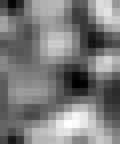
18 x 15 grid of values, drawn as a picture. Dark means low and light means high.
On average the colour sits 50% of the way up the scale. No row or column stands out. No overall slope runs across the table. The middle left is the calmest part. The halves do not mirror each other. The bottom middle is the ninth with the highest average.
